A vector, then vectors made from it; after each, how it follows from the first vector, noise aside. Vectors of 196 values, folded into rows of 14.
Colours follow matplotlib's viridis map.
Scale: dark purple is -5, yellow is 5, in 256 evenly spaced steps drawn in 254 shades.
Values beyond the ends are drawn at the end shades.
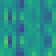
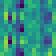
scaled up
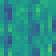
wrapped around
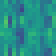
wrapped around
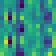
scaled up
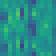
wrapped around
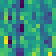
scaled up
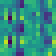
scaled up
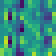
scaled up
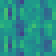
wrapped around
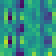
scaled up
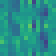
wrapped around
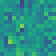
sign-scrambled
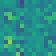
sign-scrambled
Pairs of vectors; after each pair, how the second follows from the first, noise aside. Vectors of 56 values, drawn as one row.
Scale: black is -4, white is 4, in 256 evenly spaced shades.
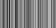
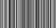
sign-scrambled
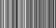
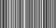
shuffled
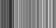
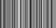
shuffled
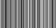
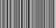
shuffled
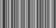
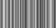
sign-scrambled
